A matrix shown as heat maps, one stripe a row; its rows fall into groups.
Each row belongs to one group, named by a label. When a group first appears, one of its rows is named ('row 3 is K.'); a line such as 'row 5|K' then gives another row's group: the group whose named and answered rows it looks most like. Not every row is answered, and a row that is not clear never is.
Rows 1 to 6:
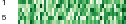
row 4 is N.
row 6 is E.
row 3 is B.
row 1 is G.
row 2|B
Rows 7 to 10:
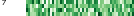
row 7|G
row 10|B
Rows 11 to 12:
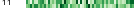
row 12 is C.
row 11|E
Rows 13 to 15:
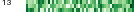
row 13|B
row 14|N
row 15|G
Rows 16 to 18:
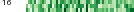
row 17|E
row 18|E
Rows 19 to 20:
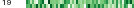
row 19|E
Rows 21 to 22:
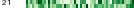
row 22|E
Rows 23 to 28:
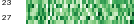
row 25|B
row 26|B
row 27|C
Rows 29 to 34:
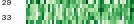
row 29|G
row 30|B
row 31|N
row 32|N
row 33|B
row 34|G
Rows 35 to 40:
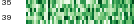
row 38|N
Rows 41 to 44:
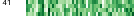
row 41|E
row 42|N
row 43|E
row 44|B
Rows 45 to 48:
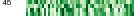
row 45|C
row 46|B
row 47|G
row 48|G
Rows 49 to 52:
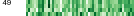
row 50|B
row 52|E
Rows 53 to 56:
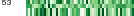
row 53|G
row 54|N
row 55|C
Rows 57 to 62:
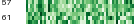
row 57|E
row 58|N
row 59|E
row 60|C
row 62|C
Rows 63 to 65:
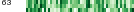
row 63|C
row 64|C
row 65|G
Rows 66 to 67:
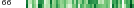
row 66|E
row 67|E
